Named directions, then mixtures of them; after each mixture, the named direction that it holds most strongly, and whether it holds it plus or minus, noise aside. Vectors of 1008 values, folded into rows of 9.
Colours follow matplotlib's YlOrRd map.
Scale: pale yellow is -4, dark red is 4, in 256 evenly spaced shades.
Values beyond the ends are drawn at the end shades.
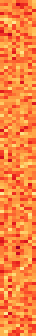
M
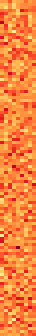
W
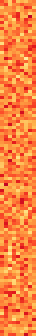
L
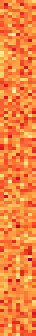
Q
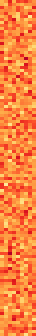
L, minus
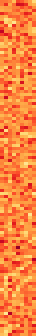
M, plus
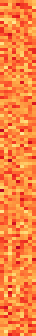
M, plus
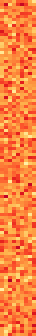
Q, plus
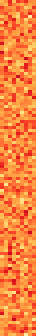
L, minus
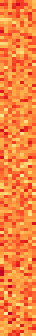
M, plus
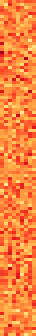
L, minus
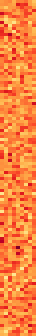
M, plus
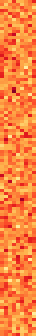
Q, minus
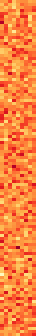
W, plus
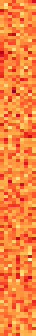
Q, minus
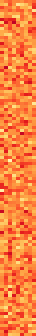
M, minus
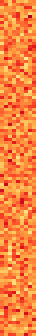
L, plus
